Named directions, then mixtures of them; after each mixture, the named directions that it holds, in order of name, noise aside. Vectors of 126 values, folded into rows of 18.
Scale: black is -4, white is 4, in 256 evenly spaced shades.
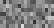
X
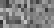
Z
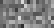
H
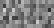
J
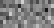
H, X, Z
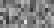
J, X, Z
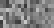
Z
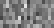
H, X, Z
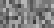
H, J, X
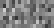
J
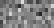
H, X, Z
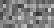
H, J, X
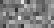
H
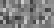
J, X, Z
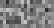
Z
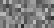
X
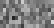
H, J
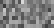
H, J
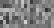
J, Z
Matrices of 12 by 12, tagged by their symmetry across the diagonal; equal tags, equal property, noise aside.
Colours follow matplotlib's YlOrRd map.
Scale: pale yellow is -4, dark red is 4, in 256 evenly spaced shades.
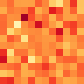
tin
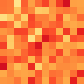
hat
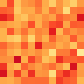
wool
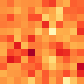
tin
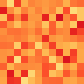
tin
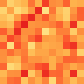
hat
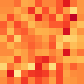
tin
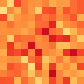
hat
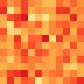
wool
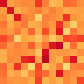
hat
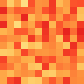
tin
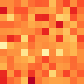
wool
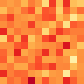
wool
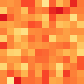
wool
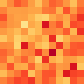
hat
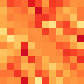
tin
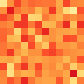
hat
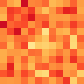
hat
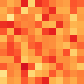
wool
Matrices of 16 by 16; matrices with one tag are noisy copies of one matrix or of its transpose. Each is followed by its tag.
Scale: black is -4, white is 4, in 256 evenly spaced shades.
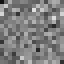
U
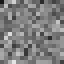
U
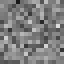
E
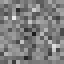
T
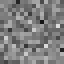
E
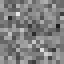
T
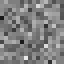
E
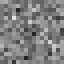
T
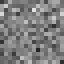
U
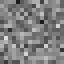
E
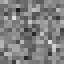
T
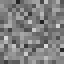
E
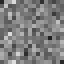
U
